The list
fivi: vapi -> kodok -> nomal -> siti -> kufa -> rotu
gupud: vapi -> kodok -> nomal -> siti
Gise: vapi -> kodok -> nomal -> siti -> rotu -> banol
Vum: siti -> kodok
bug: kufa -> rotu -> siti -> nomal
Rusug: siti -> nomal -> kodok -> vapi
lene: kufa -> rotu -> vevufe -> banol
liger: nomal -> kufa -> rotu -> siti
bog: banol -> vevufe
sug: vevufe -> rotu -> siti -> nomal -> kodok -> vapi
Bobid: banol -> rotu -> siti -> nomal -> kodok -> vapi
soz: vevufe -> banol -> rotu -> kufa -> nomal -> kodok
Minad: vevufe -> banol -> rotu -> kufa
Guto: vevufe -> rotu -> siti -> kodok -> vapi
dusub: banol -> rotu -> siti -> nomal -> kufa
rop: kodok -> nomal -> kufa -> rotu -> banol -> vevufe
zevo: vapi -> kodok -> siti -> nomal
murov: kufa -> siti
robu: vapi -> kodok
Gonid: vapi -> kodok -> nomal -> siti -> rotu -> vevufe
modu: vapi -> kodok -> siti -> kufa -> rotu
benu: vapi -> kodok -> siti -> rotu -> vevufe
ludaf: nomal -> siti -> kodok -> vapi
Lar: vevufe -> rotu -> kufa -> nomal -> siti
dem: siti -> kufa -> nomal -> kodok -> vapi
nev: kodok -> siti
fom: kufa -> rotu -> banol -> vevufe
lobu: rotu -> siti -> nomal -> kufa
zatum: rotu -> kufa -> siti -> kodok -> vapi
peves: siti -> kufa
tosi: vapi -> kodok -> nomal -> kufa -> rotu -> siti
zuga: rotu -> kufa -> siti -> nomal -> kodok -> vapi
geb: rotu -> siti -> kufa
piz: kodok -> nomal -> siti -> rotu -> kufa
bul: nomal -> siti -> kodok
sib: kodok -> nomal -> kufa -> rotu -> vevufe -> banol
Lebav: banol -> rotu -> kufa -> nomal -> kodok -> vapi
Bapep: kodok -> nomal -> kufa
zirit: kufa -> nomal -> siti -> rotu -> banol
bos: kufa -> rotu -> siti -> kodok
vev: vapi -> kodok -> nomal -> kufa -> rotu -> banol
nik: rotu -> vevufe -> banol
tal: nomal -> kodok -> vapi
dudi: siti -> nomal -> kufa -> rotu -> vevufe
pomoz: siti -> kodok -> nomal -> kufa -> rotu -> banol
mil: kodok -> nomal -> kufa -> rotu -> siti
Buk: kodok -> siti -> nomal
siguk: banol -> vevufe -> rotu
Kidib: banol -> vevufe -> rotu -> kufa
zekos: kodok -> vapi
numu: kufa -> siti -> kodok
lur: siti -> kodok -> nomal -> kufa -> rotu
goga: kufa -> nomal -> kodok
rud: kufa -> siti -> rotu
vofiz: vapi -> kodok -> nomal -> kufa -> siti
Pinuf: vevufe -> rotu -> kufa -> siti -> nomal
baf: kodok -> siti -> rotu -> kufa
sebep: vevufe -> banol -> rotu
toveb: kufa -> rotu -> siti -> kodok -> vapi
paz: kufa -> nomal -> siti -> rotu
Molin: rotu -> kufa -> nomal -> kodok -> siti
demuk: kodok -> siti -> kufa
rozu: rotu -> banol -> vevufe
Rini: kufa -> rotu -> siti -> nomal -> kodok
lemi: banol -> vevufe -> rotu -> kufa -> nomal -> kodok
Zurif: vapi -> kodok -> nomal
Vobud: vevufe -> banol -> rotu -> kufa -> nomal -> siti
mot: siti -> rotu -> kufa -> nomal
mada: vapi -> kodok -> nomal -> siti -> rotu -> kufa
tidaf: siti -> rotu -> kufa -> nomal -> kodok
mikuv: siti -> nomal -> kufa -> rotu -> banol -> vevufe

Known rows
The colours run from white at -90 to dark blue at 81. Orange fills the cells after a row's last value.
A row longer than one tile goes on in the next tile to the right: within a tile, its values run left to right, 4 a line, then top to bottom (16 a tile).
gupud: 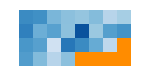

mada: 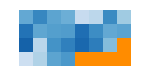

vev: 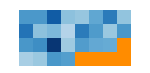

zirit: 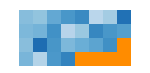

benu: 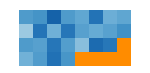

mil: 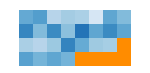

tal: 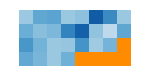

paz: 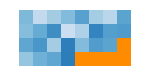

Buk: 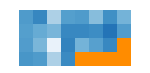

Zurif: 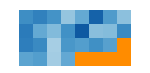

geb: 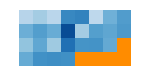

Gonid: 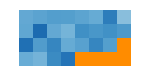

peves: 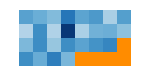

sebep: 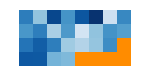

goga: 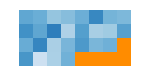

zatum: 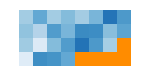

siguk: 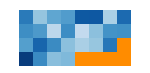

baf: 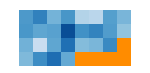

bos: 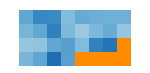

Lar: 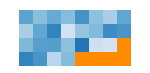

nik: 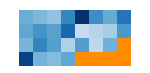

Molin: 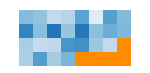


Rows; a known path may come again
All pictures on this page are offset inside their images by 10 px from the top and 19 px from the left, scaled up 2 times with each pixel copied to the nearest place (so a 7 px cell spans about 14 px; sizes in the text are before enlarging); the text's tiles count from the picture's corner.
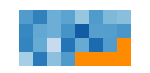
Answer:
zevo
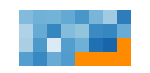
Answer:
bug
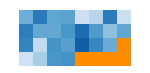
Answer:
mada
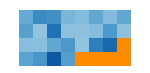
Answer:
bos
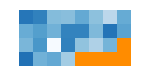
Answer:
nev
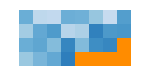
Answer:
paz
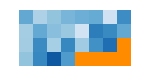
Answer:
rud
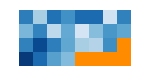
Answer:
sebep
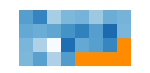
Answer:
Buk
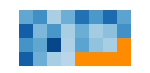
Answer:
lemi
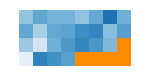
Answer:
zatum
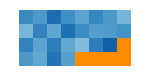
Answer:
benu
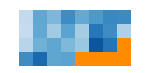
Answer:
mot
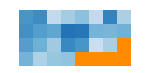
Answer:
Bapep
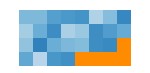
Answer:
zirit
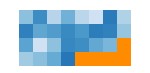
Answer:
piz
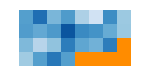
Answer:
baf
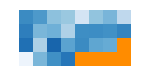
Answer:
fivi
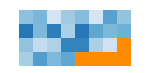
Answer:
Molin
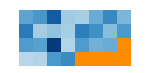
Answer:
vev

